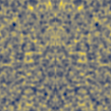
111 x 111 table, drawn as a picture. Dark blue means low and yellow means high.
There is no seam. There are no regular stripes. There is no overall slope. The left and right halves mirror each other. On average the colour sits 50% of the way up the scale. The ninth with the highest average is the top middle.
